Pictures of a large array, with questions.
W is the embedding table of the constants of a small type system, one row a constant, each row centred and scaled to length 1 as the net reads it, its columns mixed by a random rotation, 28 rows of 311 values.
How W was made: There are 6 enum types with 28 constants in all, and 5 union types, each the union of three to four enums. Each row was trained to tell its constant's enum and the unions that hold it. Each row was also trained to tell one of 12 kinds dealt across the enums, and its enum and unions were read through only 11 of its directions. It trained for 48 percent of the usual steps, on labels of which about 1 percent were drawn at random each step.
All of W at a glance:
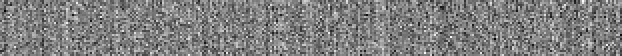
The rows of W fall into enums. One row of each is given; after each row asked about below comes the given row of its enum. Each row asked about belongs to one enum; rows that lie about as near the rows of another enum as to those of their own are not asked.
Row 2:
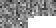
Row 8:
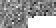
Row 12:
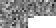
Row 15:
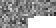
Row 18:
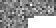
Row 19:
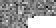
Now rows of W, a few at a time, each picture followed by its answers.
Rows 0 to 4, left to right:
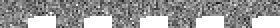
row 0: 12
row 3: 12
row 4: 19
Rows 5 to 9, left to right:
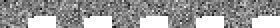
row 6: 8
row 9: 18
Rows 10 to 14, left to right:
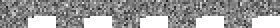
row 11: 19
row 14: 12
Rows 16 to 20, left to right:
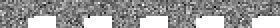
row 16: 18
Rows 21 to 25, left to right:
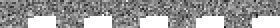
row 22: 12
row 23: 15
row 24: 15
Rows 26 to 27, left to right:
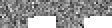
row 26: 15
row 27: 19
